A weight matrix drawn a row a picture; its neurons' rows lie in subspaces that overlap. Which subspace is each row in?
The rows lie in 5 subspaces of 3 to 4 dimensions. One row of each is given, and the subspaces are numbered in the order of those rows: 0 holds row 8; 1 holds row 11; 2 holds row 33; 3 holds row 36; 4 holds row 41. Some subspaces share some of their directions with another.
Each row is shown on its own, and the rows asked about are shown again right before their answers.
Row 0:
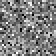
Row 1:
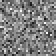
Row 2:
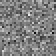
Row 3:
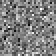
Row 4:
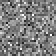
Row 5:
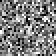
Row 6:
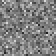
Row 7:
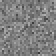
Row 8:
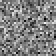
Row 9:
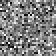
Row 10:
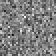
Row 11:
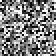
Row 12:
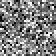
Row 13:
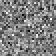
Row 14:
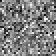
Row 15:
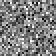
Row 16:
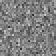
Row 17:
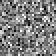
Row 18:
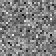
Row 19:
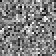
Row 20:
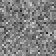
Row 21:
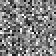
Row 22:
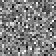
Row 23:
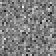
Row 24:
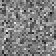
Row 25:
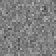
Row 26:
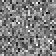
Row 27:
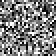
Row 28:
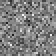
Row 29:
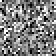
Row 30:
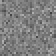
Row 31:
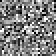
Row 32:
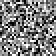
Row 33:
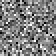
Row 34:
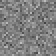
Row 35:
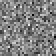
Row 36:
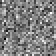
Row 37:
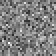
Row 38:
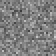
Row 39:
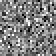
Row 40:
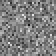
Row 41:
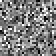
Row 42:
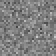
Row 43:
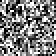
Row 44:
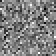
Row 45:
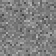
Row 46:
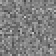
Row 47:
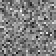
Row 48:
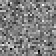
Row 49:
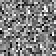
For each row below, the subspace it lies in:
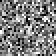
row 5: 0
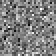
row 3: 3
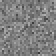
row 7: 1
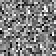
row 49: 2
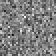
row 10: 3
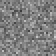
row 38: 0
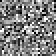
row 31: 1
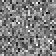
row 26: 2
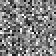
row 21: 3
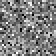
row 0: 3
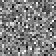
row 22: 2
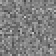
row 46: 3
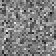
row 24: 3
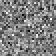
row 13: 0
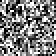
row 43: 4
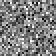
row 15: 2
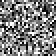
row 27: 2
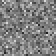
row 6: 0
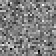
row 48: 4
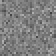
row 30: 3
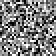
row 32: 2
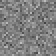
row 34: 4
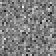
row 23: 3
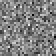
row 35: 0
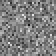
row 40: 2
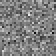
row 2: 1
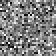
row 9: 4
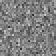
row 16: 2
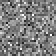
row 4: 2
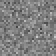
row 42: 0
